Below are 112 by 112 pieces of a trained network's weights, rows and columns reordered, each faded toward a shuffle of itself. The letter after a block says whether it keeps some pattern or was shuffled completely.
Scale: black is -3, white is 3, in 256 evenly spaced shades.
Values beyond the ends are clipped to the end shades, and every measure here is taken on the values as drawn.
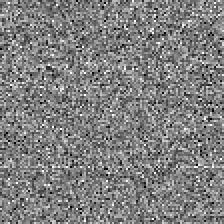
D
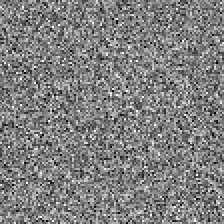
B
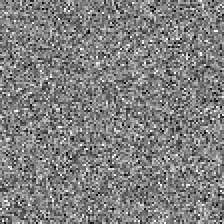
B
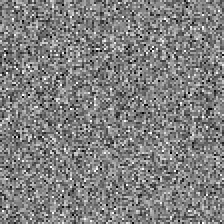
D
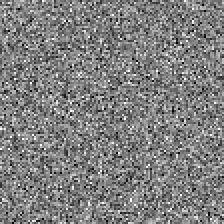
B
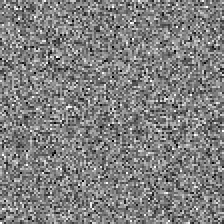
B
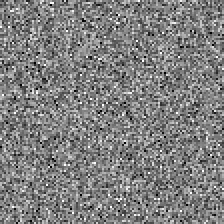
B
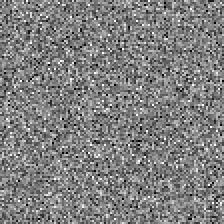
B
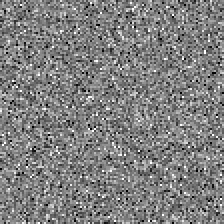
B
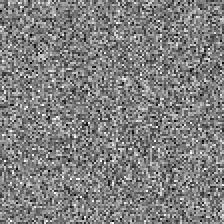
D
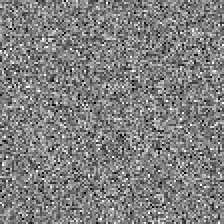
D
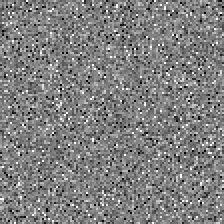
B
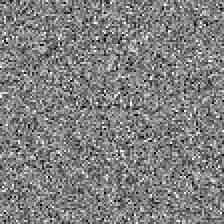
B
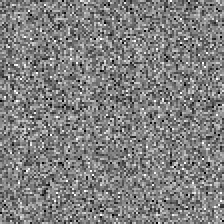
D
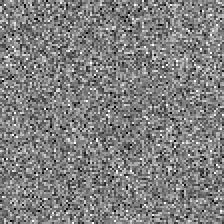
D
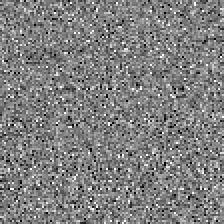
D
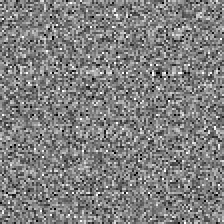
D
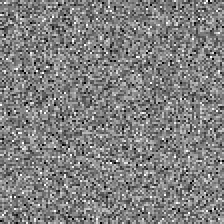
B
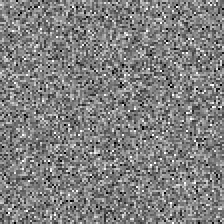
B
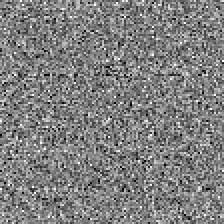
D
